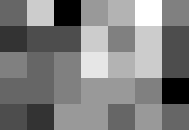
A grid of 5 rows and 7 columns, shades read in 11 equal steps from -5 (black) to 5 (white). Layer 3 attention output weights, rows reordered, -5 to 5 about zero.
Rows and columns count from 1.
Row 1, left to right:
-1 3 -5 1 2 5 0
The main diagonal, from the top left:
-1 -2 0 1 -1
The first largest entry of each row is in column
6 4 4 4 3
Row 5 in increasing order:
-3 -2 -1 -1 1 1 1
